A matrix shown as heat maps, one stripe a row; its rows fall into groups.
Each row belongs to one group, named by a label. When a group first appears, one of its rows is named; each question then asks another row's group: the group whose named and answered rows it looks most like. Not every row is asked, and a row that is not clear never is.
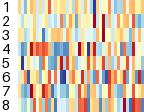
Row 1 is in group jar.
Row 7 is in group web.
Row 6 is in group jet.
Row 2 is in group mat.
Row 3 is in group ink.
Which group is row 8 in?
web
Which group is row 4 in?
web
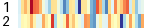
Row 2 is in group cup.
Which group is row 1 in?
jet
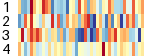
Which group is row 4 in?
ink
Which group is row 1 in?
web
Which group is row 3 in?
jet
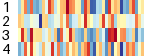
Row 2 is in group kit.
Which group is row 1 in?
cup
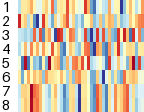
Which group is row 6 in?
jar
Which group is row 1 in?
cup
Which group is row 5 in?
cup
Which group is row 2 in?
kit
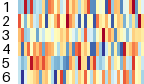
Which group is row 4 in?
jar
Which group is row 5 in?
web
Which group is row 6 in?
mat
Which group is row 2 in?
ink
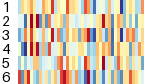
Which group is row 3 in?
cup
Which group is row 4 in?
ink
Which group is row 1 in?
cup
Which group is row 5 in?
mat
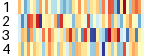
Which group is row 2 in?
jar
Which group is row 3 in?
cup
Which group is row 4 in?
jar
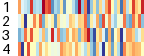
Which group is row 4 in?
jar
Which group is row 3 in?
cup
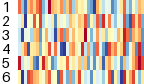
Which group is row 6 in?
jar
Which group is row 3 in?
mat
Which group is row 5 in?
kit
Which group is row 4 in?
jet
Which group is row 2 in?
web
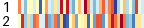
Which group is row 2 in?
jet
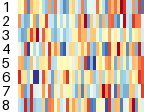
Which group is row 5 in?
kit
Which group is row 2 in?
web
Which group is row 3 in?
web
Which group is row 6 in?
kit
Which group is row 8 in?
cup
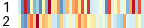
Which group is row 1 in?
cup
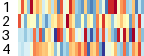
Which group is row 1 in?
jet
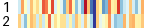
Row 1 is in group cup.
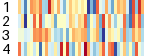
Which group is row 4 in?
kit
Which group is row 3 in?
web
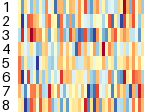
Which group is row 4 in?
kit
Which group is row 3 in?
jet
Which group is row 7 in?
ink
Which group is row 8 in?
web
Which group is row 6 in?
jar
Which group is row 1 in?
mat
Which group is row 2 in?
jar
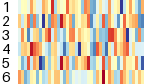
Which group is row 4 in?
jet
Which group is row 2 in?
jar
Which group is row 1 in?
cup
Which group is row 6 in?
ink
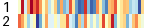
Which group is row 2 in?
kit
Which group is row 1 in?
jet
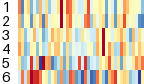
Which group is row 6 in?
jet
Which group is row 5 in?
kit
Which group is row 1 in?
mat
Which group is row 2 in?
mat
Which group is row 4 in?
ink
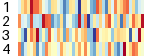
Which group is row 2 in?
kit
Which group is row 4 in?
jar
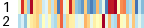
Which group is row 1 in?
jet
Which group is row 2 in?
mat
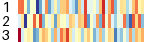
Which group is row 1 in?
kit
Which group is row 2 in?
web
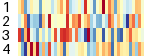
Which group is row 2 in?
cup
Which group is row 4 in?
ink
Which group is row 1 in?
kit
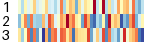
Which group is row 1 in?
mat
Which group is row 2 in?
cup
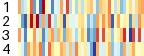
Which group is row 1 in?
kit
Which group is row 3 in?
ink
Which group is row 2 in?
ink
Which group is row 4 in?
jar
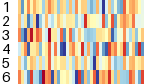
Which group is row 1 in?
jar
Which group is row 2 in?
mat
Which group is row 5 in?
jar
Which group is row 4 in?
jet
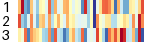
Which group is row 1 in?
kit
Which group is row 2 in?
ink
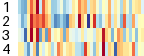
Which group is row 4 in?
mat
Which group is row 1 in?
web
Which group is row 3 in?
ink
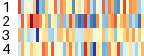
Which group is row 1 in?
jar
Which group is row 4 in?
cup
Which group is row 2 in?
jet
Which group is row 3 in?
mat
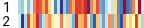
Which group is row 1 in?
web
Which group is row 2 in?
jar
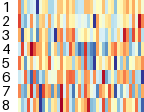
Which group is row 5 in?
kit
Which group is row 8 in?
jar
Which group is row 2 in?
ink
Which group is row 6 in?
mat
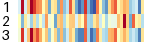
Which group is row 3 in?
jet
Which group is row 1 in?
jet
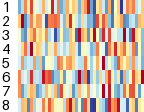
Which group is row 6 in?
kit
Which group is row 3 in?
web
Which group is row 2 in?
ink
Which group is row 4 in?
jet
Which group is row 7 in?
jar
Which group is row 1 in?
cup
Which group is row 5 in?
mat
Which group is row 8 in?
cup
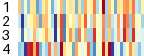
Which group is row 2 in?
mat
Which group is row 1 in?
mat
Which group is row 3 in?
mat
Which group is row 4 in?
jar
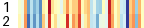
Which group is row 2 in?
cup
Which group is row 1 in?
cup
